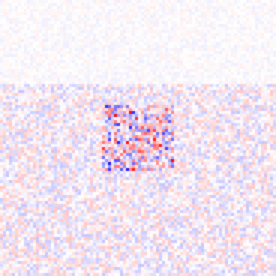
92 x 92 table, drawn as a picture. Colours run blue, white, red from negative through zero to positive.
An odd patch, rougher than its surroundings, sits in the centre. The top part is calmer, up to a seam about 30% of the way down. No row or column stands out. Values change most from cell to cell in the centre. The distribution is heavy-tailed on both sides. No regular stripes run through it.
